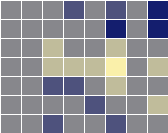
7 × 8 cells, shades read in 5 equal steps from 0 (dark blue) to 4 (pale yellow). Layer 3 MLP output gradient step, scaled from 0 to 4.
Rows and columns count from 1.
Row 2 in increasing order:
0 0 2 2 2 2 2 2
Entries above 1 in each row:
5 6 8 8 6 7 6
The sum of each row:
12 12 18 22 15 16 14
